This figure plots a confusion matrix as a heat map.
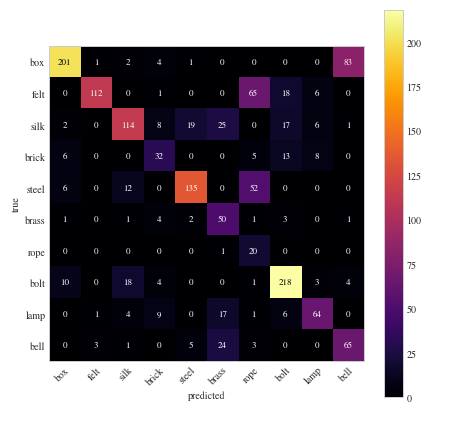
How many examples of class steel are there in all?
205
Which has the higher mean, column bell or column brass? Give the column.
bell
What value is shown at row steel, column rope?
52
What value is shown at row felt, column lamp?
6
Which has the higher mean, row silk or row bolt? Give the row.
bolt
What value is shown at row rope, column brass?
1
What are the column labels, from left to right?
box, felt, silk, brick, steel, brass, rope, bolt, lamp, bell
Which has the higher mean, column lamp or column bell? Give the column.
bell
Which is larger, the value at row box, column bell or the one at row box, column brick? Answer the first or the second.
the first
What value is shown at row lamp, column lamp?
64
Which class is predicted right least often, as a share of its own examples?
brick
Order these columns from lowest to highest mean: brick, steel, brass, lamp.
brick, lamp, brass, steel
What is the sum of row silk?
192
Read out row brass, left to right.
1 0 1 4 2 50 1 3 0 1
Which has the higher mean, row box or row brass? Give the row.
box
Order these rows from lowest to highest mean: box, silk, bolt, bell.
bell, silk, bolt, box
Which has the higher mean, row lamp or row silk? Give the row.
silk
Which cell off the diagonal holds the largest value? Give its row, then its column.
box, bell
